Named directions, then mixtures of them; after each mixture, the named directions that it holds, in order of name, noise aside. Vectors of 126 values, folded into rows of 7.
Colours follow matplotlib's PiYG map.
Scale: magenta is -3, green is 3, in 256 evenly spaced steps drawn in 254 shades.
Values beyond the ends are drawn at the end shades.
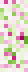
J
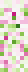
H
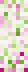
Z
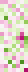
J, Z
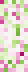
H, Z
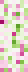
H, Z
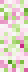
H, J, Z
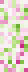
H, J, Z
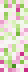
Z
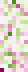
H, J, Z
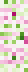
H, J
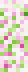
H, J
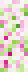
H, J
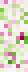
J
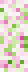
H, J, Z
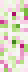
H, Z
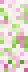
H, J, Z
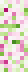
H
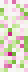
H, J
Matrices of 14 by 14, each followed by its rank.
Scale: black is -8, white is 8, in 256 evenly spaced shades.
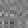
two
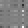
one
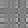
one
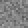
full rank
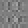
two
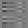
one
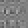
two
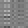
one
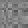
two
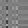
one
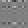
one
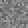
full rank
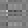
one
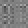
two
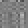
two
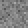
full rank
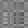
one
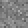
full rank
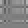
one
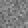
full rank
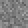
full rank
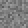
full rank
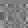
two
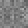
two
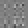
two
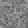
full rank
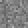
full rank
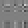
one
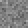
full rank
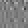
two
